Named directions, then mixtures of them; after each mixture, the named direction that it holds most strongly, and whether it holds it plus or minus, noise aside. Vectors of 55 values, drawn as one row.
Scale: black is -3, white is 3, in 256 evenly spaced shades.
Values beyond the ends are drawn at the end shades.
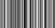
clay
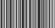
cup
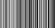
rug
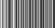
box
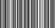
cup, minus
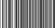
box, plus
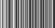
box, plus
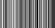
rug, plus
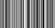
clay, minus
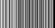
rug, plus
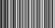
box, minus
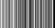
box, plus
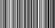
rug, plus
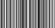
cup, plus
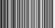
box, minus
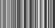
clay, plus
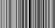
cup, plus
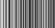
box, plus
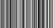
rug, minus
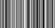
clay, minus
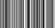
clay, minus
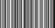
cup, minus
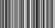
clay, minus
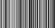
rug, plus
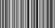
clay, minus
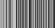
rug, plus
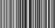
rug, plus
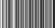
box, plus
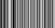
box, minus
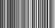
rug, minus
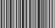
cup, plus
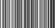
cup, minus
